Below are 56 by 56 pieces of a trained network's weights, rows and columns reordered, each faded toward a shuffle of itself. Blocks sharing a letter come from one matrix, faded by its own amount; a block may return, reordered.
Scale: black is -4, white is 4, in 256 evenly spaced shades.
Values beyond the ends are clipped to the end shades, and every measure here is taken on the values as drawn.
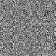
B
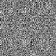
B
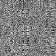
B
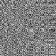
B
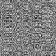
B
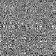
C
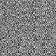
B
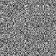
B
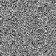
B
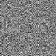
B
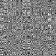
C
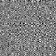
C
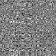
C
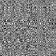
C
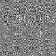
C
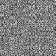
B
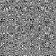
C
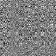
C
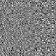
C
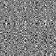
C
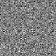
C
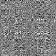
C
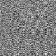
B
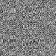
B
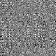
C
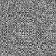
B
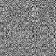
B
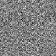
B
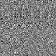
C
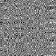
C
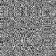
B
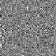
C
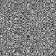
B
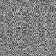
B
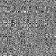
C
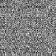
B
